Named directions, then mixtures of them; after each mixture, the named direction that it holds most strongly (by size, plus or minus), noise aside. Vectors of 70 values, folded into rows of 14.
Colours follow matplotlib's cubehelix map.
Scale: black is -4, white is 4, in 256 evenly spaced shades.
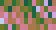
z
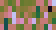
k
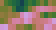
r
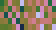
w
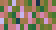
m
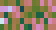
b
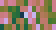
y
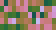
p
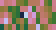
y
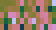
k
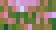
r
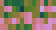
r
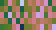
w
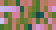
b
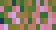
m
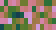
y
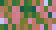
z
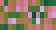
p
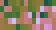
p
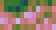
r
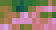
r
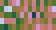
p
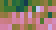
r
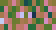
m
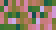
p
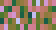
m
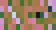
k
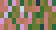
w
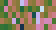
w
